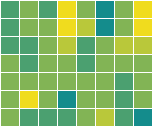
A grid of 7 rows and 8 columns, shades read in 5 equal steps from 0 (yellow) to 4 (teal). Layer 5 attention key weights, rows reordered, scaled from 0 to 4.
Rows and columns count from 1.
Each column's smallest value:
2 0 2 0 1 1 1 0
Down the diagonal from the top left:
3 2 2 2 2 2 3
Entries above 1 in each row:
6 5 5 8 8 7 7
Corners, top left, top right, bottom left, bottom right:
3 0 2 4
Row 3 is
3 3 2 1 3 2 1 1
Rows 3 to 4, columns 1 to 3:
3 3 2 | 2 3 2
